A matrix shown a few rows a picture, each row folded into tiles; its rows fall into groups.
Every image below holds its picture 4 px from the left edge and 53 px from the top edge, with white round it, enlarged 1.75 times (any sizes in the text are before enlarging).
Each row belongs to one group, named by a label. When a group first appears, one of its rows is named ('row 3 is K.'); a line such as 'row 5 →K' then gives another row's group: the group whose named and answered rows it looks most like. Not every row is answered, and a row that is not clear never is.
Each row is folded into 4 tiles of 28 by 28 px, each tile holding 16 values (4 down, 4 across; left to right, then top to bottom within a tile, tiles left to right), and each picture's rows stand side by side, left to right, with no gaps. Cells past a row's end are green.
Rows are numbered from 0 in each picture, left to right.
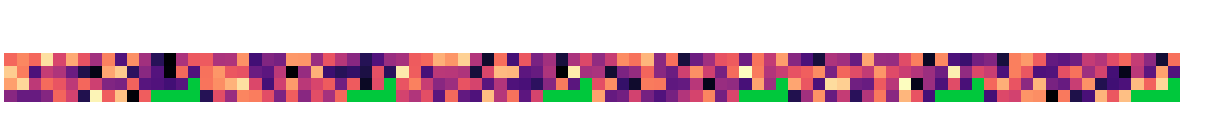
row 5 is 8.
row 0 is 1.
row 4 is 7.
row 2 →1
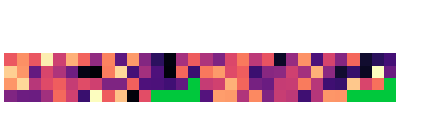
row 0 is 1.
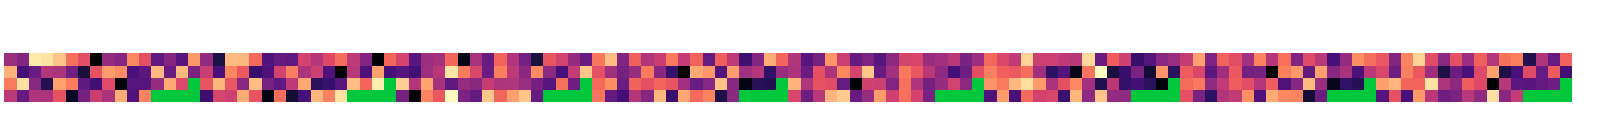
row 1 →8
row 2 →7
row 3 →1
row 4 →7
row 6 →1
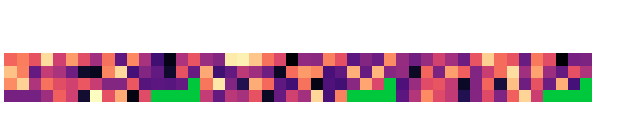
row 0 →1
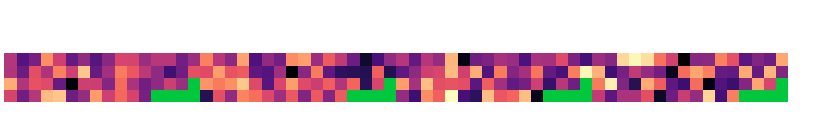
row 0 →7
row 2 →7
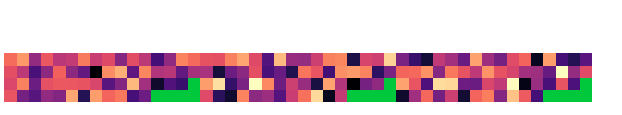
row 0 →1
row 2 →7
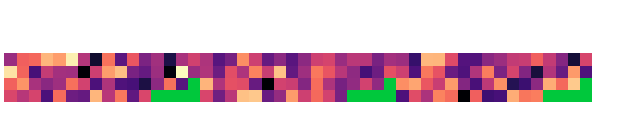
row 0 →1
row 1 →7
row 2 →8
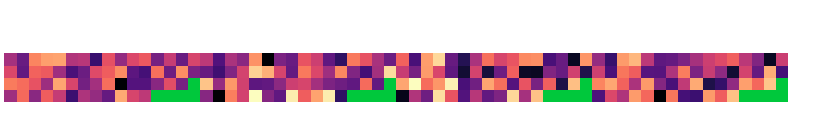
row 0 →8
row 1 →7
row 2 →8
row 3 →8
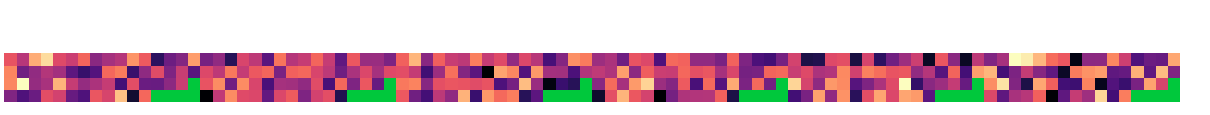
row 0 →1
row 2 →1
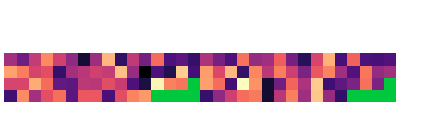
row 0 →8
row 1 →7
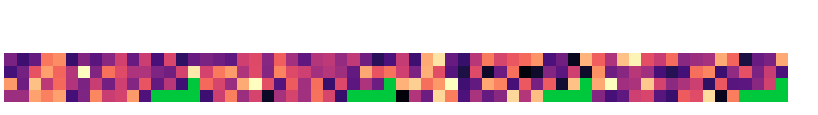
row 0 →7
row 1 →7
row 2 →8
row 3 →1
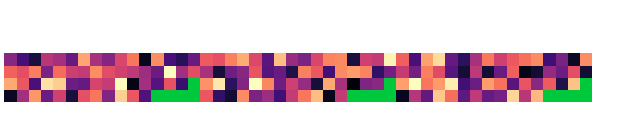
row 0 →7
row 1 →1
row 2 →8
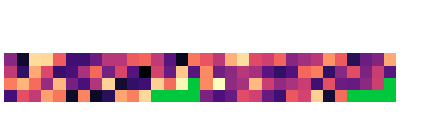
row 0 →8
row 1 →1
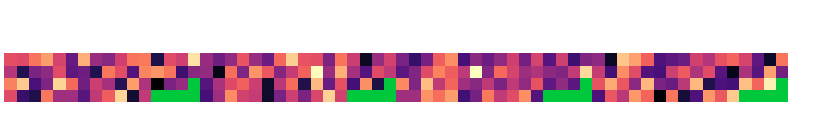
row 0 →1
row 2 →7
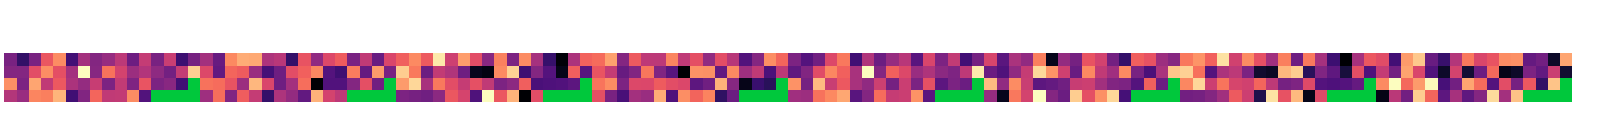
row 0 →7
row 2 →1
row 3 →1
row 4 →7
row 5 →7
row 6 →1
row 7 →8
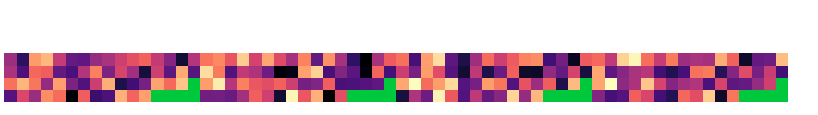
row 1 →1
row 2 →8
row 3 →1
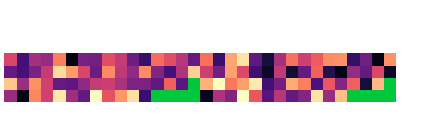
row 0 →7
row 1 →8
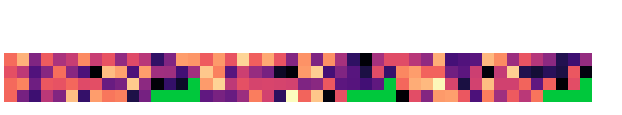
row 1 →1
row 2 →8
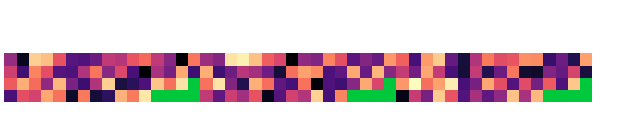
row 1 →1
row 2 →8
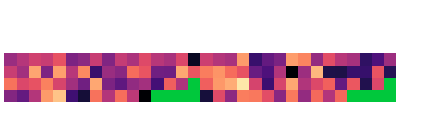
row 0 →7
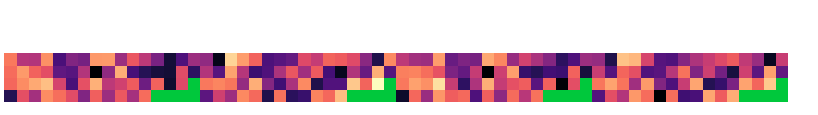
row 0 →8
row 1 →8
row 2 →8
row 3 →8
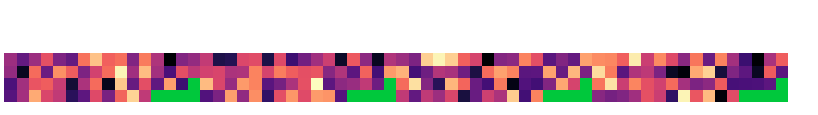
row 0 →7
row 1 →7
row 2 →1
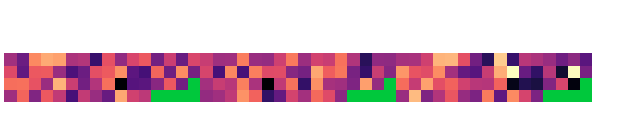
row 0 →8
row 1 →7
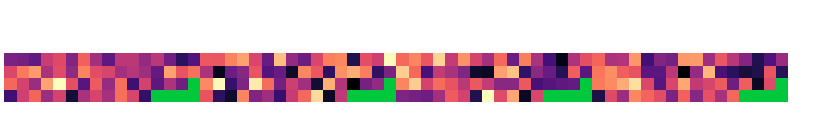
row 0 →7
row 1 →1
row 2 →1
